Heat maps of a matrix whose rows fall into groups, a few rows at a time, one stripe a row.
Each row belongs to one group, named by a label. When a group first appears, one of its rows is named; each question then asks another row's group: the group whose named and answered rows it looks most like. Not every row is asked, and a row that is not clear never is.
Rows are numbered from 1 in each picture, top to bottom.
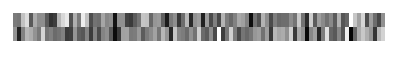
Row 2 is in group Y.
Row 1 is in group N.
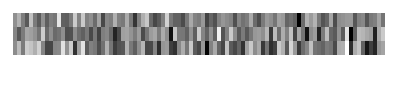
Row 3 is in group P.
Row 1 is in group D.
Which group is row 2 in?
Y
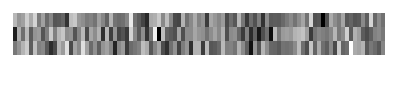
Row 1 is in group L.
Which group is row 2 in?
P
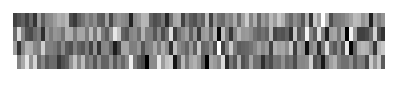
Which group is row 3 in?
Y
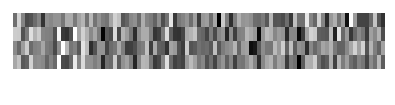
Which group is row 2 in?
D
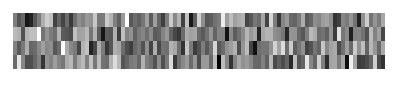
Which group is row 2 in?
D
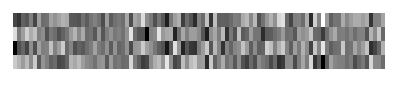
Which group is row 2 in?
L
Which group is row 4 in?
L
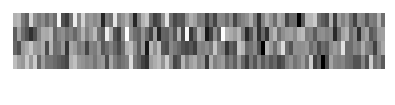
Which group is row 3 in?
L
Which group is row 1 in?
D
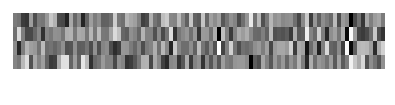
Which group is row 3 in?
Y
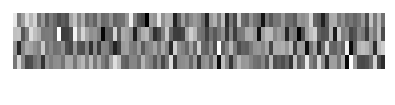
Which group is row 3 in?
Y
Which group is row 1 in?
L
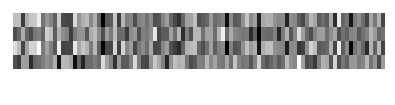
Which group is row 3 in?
D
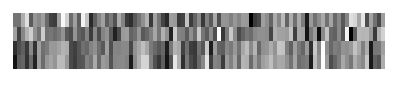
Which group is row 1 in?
N
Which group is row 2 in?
Y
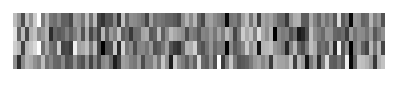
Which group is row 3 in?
D
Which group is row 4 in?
Y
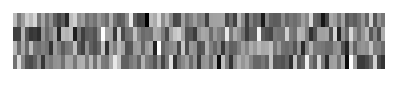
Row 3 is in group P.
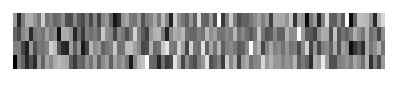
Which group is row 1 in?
Y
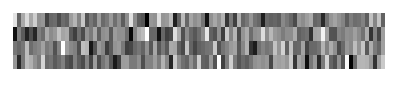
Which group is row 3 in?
N
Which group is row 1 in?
L
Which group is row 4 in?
Y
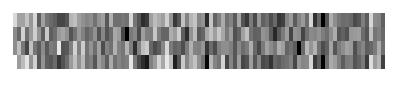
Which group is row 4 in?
L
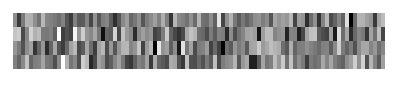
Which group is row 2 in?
D
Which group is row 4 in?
N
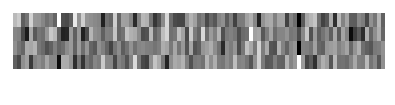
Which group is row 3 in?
P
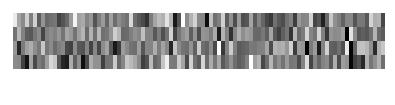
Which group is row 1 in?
L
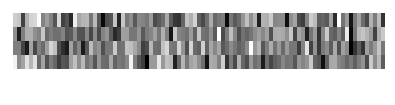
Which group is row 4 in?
L
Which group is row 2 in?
Y
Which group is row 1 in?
D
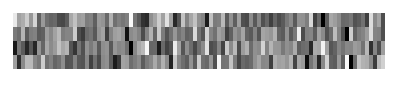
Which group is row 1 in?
L
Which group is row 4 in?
Y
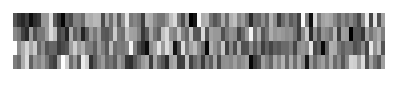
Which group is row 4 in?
N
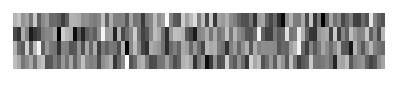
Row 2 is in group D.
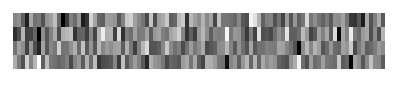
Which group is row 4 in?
D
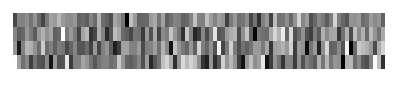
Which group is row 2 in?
N
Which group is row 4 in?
L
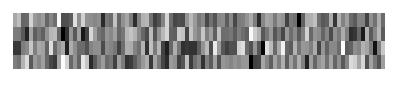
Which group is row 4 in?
N
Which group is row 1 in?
D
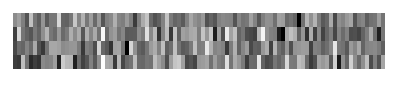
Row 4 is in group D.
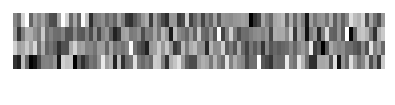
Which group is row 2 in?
Y
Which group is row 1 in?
N
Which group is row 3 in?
L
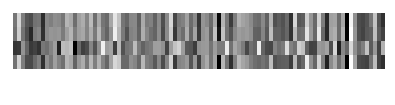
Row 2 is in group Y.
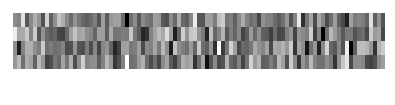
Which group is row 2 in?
L
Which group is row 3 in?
Y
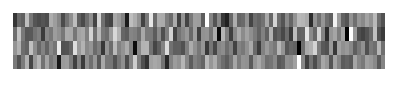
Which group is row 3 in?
D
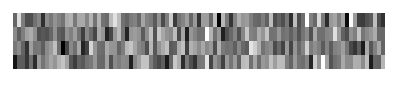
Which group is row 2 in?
P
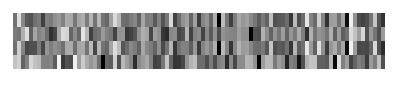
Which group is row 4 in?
D
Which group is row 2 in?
N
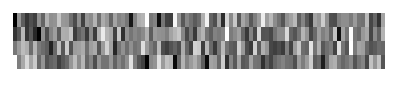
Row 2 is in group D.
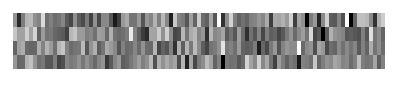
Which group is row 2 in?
L
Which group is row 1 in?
Y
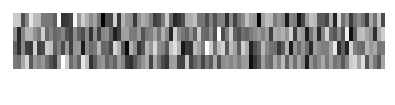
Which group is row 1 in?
D
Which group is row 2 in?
Y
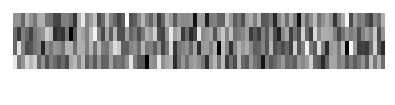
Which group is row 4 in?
L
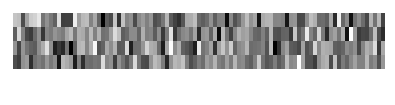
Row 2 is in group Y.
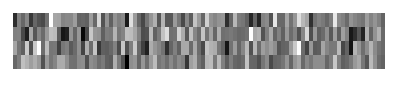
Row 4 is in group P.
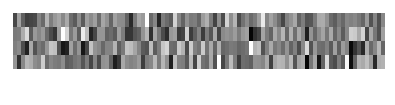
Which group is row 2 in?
N
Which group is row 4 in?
Y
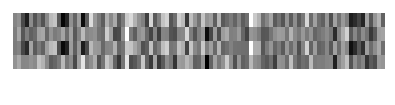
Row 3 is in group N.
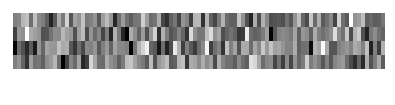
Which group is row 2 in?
P
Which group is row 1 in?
N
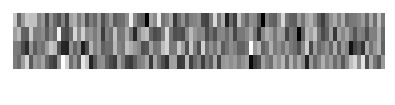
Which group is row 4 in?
N
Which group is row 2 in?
D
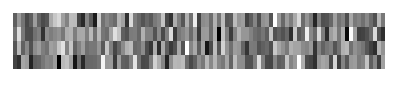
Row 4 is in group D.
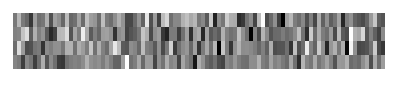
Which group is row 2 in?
N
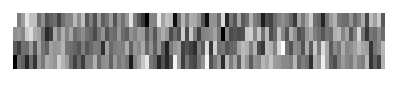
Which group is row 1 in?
L
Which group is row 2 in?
P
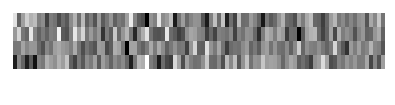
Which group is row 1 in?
L
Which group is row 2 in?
D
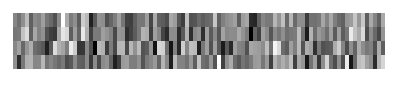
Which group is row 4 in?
Y
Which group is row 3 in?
P
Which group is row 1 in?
N
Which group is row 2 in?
N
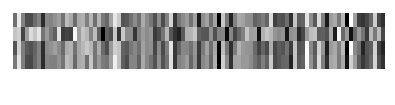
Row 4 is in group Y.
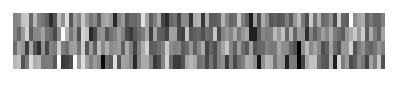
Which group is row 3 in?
D
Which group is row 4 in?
D
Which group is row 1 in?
N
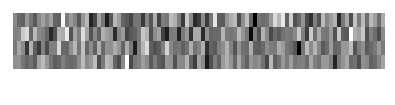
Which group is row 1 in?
N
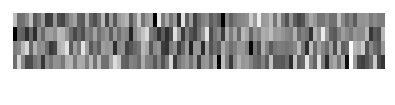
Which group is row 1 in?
P
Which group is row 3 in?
N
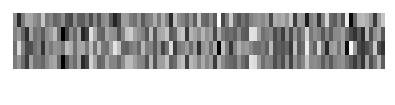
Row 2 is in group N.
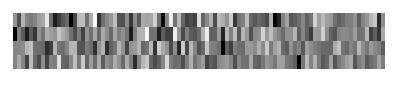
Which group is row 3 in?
P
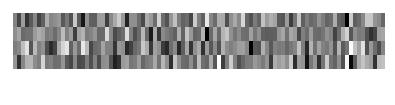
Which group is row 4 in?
Y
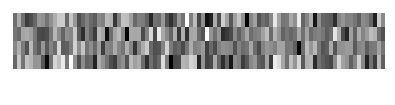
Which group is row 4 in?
P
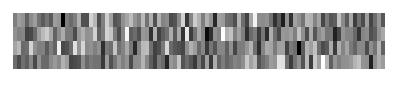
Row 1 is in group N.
